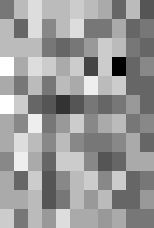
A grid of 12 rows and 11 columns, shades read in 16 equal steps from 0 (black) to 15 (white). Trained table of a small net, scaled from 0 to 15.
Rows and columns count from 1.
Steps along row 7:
down up down up up down up up down up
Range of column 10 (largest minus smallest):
5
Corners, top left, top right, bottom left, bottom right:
7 5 12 7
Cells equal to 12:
14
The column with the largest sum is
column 3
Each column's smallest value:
7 6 6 5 3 5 4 5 0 6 5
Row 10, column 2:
6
